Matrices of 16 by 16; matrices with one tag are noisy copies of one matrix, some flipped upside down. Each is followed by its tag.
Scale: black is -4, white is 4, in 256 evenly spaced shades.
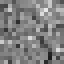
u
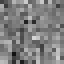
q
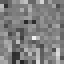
q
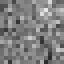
u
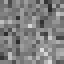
u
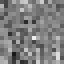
q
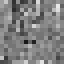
q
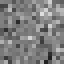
u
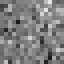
u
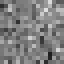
u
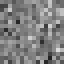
u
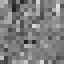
q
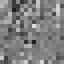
q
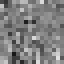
q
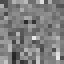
q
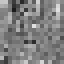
q
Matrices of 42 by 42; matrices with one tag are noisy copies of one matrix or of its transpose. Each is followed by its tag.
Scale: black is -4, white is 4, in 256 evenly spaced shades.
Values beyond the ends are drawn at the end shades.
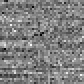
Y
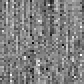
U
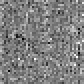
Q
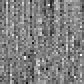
U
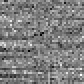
Y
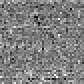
Q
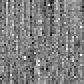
U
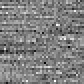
U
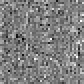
Q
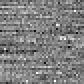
U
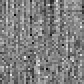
U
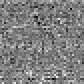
Q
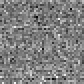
Q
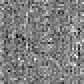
Q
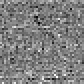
Q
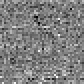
Q
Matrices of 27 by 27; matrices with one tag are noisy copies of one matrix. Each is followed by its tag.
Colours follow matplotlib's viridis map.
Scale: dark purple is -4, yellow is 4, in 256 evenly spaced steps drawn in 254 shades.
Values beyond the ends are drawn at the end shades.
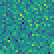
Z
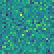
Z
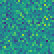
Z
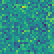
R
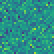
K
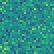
K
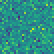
K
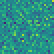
Z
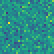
R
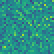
Z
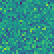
K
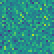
Z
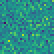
Z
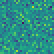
Z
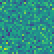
K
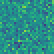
R
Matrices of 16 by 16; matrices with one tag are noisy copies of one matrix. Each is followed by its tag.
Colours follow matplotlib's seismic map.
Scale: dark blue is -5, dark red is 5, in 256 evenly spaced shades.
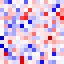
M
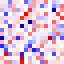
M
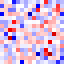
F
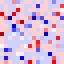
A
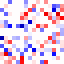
M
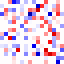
F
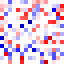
M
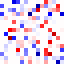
F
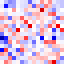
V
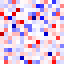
A
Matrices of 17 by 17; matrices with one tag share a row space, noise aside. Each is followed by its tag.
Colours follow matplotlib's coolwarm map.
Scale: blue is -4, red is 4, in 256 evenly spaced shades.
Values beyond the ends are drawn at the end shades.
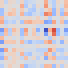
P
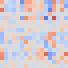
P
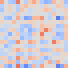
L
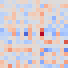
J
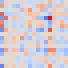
P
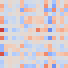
P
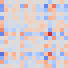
P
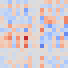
J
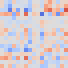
J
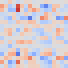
L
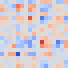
L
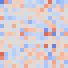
P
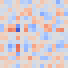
L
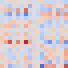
J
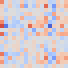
P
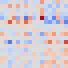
J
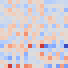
J
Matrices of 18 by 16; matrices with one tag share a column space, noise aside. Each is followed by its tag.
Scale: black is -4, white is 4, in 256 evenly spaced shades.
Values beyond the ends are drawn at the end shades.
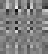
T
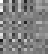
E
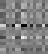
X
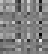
E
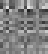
T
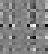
X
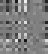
E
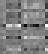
X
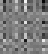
E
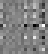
X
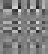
T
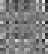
E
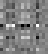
X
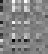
E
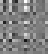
E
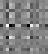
X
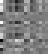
E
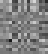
E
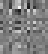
T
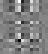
E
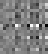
X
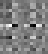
X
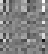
E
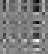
E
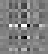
X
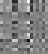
E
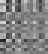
E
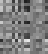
E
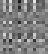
E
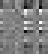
T
